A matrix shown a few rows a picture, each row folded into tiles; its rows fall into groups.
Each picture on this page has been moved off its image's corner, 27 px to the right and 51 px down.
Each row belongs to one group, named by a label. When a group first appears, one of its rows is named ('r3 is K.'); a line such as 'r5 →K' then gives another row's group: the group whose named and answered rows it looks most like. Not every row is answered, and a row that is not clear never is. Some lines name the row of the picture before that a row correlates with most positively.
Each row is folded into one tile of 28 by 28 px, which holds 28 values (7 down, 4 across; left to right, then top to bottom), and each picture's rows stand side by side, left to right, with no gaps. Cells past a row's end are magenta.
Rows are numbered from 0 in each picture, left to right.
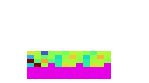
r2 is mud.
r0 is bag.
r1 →mud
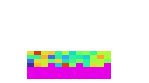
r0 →mud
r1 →bag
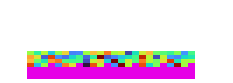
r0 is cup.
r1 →bag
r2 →mud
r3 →bag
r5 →bag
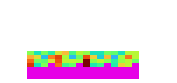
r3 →mud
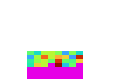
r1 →cup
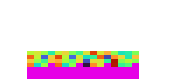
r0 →cup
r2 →mud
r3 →cup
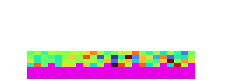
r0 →bag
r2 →cup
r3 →mud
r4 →cup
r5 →bag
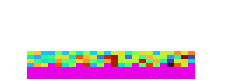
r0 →bag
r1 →cup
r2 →cup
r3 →cup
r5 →mud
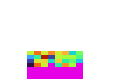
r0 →mud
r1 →bag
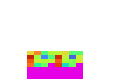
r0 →cup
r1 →cup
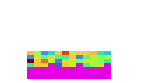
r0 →bag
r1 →mud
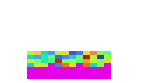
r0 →bag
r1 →bag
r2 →cup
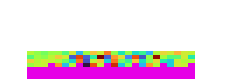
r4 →mud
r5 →mud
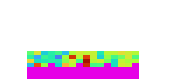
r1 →mud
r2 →cup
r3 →mud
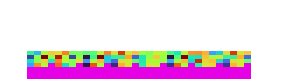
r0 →mud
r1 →cup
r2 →mud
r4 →mud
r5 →mud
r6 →bag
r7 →mud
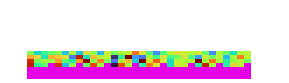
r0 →cup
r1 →cup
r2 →bag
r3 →mud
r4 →bag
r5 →mud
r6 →bag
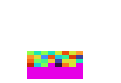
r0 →cup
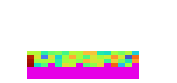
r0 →cup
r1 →mud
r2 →bag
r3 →cup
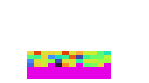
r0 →mud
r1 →mud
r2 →bag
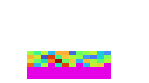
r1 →bag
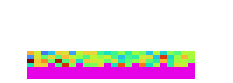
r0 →bag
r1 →bag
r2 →bag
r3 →bag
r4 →cup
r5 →mud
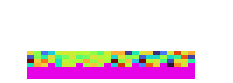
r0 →bag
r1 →mud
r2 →bag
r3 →bag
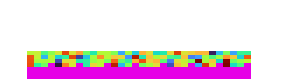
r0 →cup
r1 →mud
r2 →mud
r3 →cup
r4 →bag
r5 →mud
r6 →bag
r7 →cup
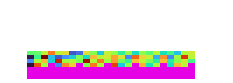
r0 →mud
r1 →bag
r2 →bag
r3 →cup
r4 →cup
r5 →mud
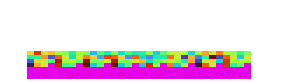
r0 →mud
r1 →cup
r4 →bag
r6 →mud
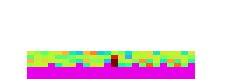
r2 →bag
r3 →cup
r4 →bag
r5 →bag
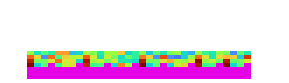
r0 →cup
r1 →bag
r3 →bag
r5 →bag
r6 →cup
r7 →cup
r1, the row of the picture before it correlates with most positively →2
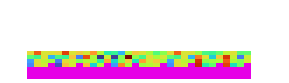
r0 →mud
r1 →mud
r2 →cup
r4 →bag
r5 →mud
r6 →cup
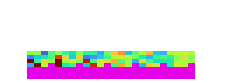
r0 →bag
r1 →cup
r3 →bag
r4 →bag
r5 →mud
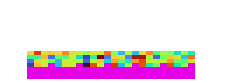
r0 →mud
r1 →mud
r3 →cup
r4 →cup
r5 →cup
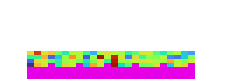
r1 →mud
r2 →mud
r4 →bag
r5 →bag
